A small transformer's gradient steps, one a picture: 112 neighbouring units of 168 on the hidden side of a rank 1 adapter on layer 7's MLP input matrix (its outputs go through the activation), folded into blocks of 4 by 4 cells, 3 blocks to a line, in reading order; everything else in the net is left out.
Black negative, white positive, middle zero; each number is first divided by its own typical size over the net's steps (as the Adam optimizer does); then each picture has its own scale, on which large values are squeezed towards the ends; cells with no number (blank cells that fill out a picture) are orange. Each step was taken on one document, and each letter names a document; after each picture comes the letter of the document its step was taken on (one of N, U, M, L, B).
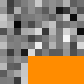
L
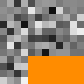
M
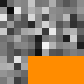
L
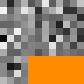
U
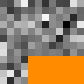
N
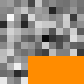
M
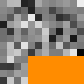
M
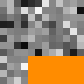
U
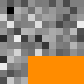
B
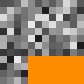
L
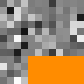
B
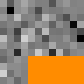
B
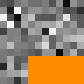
L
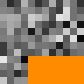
N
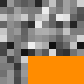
L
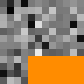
B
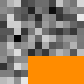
M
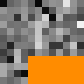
L
